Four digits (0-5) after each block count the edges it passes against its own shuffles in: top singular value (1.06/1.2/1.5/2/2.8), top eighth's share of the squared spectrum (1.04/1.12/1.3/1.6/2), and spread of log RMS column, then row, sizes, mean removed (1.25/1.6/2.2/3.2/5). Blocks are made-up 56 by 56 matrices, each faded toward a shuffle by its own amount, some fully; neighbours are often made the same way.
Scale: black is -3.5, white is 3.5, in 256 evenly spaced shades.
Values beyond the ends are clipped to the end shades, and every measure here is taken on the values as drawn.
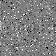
2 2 0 0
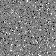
2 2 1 0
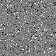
2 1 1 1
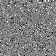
2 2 0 0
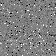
2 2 0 0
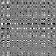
4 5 3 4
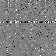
3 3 0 2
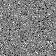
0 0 0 0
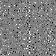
3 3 1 0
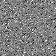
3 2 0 0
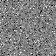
2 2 0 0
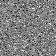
2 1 0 0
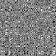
4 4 2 2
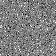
2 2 0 0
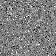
2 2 0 0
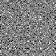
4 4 2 2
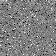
2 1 0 0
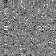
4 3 1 1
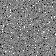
0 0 0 0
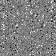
1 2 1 0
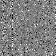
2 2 2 0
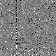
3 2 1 0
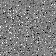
0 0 0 0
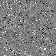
0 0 0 0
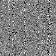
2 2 3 0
